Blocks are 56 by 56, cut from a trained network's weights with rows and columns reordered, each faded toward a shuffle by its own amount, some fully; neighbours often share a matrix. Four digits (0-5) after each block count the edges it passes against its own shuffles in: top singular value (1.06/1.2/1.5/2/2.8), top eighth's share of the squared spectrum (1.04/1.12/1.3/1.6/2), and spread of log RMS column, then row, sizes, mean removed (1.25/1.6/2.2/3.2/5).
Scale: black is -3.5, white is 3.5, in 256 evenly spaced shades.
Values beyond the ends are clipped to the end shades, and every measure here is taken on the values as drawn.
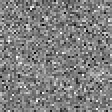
1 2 0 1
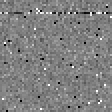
3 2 0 1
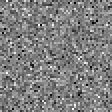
1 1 0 0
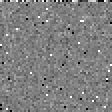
3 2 0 0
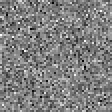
0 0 0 0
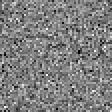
0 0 0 0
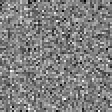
2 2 1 0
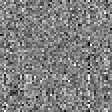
3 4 2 1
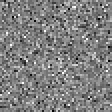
0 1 0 0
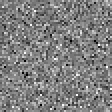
0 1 0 0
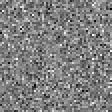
0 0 0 0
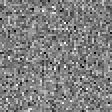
0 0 0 0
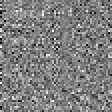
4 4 3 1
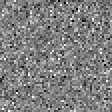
0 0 0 0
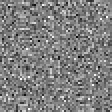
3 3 1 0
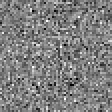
3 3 2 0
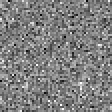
0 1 0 0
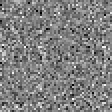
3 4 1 2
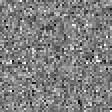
2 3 1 2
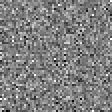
2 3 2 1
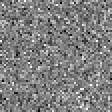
1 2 0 0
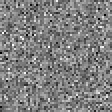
2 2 1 0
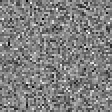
2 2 1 0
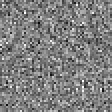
3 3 2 1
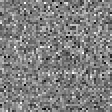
2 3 1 1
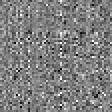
4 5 3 2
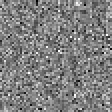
2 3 1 1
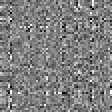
4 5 3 2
